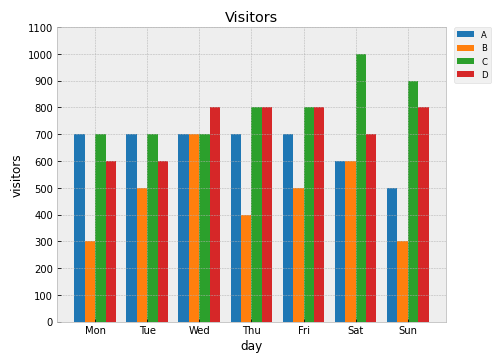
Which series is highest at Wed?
D
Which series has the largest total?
C
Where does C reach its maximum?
Sat
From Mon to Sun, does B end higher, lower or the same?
the same
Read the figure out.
Title: Visitors
x-axis: day, ticks Mon Tue Wed Thu Fri Sat Sun
y-axis: visitors, ticks 0 100 200 300 400 500 600 700 800 900 1000 1100
Legend: A, B, C, D
Values:
A: 700 700 700 700 700 600 500
B: 300 500 700 400 500 600 300
C: 700 700 700 800 800 1000 900
D: 600 600 800 800 800 700 800
